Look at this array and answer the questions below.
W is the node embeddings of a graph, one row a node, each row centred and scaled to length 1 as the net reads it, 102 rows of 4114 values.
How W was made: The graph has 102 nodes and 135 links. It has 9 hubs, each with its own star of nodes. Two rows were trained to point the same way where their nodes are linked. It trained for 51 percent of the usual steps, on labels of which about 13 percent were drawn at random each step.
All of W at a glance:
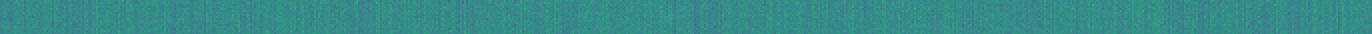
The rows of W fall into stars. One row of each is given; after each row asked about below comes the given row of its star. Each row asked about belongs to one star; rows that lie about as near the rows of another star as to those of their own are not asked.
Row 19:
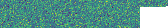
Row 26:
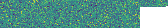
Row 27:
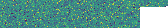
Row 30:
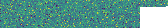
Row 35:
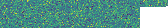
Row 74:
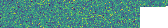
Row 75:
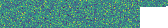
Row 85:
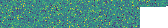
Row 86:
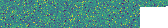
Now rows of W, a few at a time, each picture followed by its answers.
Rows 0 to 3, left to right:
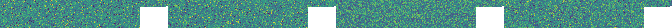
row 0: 19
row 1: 85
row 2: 30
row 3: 19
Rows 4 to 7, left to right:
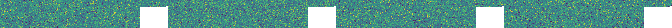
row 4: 75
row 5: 26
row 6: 85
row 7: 75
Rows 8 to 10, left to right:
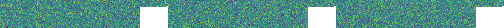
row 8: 86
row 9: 19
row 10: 85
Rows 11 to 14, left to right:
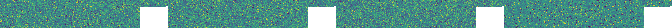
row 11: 27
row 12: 27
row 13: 75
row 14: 85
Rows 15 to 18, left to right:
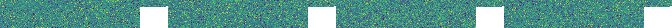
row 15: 27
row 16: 35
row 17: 27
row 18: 35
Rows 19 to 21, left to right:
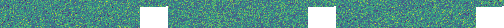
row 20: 35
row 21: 86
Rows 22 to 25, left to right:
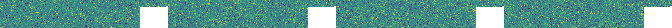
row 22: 26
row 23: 30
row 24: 27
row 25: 19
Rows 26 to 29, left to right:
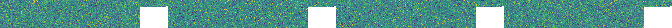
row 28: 26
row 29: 85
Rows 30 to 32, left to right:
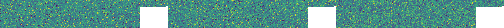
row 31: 30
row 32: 74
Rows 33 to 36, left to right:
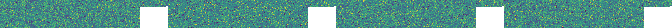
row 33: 35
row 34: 75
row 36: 85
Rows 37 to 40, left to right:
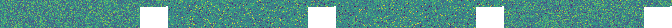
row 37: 19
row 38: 26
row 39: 85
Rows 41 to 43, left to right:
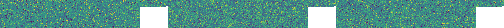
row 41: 35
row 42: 75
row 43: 74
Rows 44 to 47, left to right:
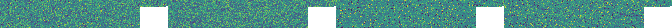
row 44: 85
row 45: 86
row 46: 86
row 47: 30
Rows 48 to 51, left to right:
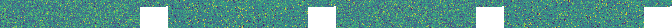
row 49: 30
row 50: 19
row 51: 27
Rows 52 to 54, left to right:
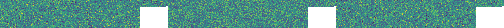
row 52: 75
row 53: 75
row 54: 85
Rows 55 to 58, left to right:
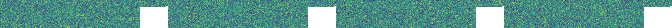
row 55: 74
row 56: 30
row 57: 26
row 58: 19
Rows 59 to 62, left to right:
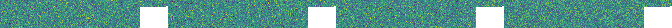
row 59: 19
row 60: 27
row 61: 30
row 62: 26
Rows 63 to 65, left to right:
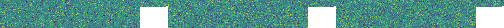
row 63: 35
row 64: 19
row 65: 26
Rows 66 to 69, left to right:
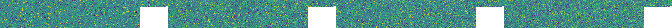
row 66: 74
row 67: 19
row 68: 75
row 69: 27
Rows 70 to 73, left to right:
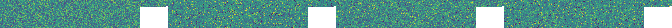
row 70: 27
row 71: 30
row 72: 86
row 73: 35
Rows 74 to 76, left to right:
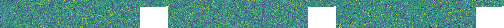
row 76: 35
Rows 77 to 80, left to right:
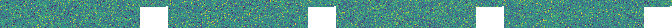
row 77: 35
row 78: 35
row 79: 86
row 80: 35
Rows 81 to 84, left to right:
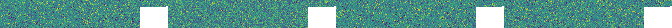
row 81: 75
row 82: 19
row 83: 75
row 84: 75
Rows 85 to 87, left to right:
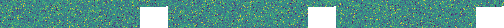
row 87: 19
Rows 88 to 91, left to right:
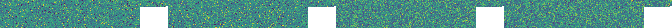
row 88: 26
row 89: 27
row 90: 27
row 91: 27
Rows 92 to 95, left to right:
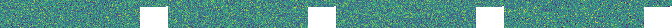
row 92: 30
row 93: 30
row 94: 30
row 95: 75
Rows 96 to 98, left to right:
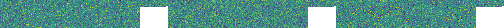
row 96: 27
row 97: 75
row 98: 35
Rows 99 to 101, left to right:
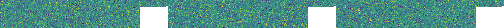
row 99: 19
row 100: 35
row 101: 86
